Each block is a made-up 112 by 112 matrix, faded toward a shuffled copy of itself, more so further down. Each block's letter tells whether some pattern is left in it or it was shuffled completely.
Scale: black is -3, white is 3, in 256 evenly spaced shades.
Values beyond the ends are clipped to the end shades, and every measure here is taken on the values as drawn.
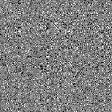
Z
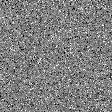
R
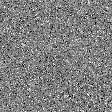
R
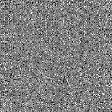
Z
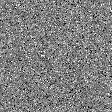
R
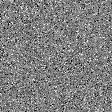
R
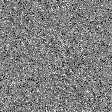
R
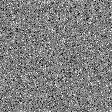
R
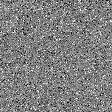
R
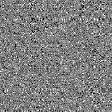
Z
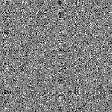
Z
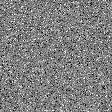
R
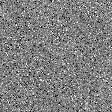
R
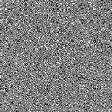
Z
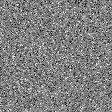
R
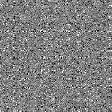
Z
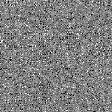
Z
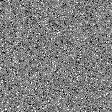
R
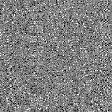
Z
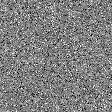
R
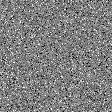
R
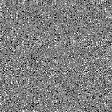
Z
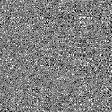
Z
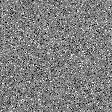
R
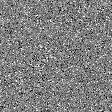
R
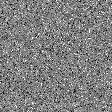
R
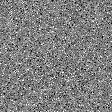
R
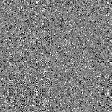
Z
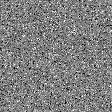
R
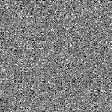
Z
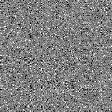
Z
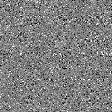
Z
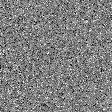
R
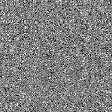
Z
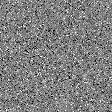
R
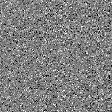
Z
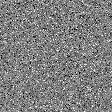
R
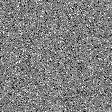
R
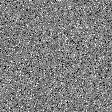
R
